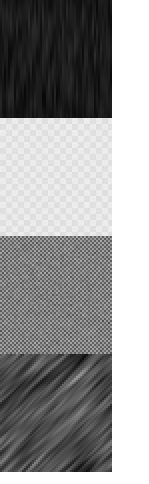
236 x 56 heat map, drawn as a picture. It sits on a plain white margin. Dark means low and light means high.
The table splits into 4 rows of 1 panel. Panel 1,1: very low, streaked downward, faint in contrast. Panel 2,1: very high, checkered, faint in contrast. Panel 3,1: middling, checkered, strong in contrast. Panel 4,1: low, slanting up to the right.
